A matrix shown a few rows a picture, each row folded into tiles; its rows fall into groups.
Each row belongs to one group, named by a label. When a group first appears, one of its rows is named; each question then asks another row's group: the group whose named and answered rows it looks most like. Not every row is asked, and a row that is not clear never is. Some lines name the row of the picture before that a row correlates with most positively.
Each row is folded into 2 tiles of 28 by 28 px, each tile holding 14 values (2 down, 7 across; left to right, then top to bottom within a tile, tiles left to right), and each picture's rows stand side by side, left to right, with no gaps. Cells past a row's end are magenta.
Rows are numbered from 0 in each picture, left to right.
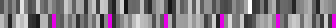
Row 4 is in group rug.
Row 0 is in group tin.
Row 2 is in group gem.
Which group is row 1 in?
rug
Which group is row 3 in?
gem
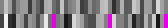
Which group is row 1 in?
tin
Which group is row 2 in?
rug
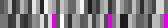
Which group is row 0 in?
rug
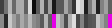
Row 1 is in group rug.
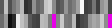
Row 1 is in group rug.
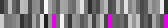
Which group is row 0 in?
rug
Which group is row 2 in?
tin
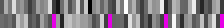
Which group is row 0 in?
tin
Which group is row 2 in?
tin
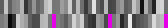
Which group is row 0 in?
tin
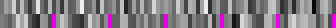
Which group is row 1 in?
rug
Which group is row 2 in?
gem
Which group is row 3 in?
rug
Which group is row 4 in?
tin
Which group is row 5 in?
gem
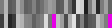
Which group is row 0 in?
tin
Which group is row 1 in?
rug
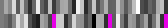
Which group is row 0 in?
tin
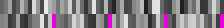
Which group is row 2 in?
gem
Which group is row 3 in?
gem
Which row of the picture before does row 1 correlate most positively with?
0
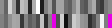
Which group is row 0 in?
rug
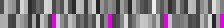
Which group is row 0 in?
tin
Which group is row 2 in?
gem
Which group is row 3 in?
rug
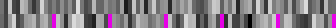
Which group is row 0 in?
gem
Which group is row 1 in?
tin
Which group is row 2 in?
gem
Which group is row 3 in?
tin
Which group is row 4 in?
rug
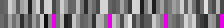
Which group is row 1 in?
tin
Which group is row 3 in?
tin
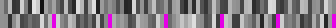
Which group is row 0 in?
rug
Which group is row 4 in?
tin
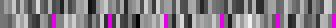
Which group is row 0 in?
tin
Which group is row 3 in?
gem
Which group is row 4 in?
gem
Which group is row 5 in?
tin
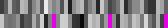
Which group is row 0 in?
rug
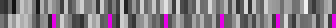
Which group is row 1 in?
rug
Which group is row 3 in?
gem
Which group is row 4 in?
gem
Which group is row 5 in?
tin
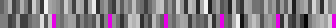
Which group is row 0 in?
rug
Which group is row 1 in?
rug
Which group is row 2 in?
tin
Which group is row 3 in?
rug
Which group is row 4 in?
gem
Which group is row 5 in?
rug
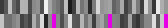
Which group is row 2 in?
rug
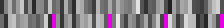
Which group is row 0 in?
gem
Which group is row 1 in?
gem
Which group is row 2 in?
tin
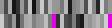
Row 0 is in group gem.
